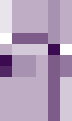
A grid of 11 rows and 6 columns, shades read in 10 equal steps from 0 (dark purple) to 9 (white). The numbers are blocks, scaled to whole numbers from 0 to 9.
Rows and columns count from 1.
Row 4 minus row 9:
3 -3 -3 -3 2 -1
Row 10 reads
6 6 6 6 3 7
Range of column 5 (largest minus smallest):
5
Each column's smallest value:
0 3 3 3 0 4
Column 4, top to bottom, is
6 6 6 3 7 6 6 6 6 6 6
